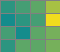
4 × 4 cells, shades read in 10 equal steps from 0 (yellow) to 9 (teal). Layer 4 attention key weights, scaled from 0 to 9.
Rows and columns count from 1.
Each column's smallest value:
7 6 6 0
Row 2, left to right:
9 8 7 0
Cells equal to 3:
1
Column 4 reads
3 0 5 5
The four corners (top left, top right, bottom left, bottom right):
8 3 8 5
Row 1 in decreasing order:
8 7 6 3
